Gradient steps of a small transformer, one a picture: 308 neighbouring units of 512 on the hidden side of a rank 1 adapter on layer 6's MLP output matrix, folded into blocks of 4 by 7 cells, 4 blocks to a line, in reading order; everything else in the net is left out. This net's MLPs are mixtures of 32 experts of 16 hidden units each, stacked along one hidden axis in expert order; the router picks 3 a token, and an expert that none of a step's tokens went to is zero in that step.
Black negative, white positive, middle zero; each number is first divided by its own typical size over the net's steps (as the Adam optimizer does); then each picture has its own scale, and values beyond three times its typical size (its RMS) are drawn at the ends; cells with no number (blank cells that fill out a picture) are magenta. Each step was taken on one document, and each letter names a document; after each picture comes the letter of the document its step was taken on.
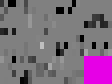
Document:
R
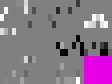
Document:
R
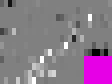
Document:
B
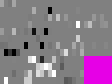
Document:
R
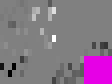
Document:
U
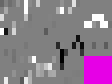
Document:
R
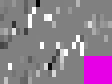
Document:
R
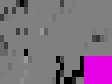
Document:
U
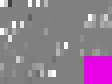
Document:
B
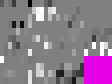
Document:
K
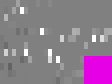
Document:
U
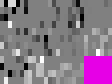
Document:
K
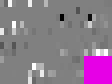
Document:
B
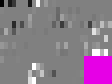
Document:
B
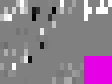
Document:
U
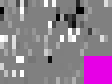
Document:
K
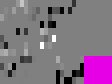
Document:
U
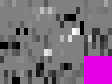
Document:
K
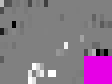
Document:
B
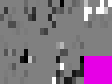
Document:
U
